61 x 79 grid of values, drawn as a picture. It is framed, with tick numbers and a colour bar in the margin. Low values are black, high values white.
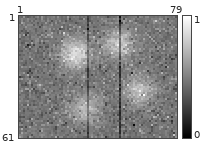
No overall slope runs across the table. Overall the values sit about 50% of the way up the scale. Columns 35 and 51 differ from the columns beside them. There are four bumps. The halves do not mirror each other.
